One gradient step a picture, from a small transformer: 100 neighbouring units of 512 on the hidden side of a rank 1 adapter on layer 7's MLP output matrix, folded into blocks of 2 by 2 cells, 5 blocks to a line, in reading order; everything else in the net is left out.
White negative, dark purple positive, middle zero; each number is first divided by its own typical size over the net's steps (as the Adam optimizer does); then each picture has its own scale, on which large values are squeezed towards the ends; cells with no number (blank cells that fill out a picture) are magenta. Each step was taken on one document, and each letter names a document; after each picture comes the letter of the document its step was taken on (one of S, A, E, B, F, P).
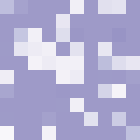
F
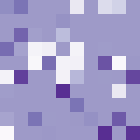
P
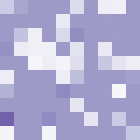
F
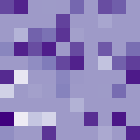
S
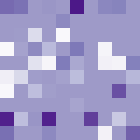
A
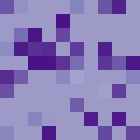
P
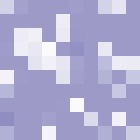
P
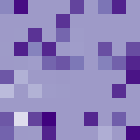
S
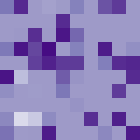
S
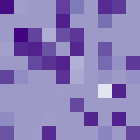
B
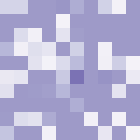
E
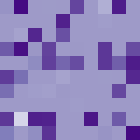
S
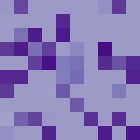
A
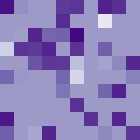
B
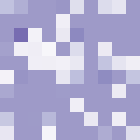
E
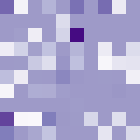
S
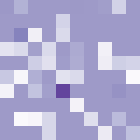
A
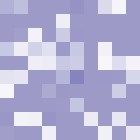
P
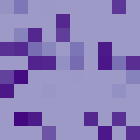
A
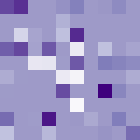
F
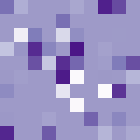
P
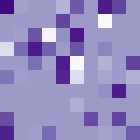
B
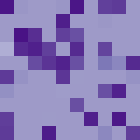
B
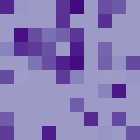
B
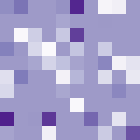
E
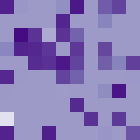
B
